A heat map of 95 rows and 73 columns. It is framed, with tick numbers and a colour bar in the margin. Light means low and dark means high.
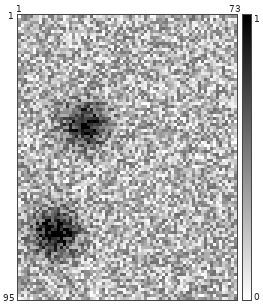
The halves do not mirror each other. No row or column stands out. Overall the values sit about 30% of the way up the scale. The bottom left is the ninth with the highest average. Two bumps rise from the field. There are no regular stripes.
